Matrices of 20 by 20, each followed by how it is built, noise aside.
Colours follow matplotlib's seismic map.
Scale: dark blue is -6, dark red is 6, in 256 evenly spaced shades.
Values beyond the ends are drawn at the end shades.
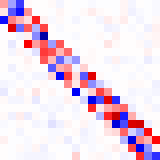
banded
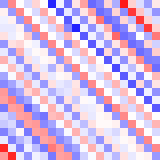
Toeplitz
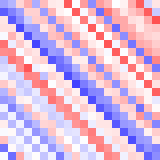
Toeplitz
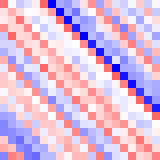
Toeplitz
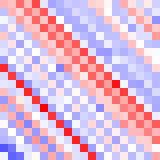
Toeplitz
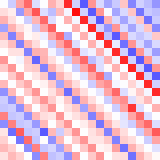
Toeplitz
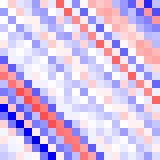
Toeplitz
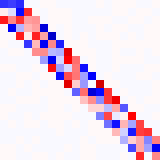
banded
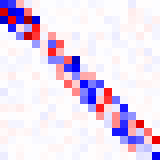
banded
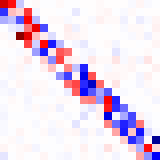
banded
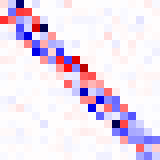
banded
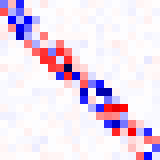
banded
